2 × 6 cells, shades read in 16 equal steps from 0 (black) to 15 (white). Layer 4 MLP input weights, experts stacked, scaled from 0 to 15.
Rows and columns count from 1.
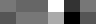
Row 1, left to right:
7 6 6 15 3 7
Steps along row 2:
up same up down up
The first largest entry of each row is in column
4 4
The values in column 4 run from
10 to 15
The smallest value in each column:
5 6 6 10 0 5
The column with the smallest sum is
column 5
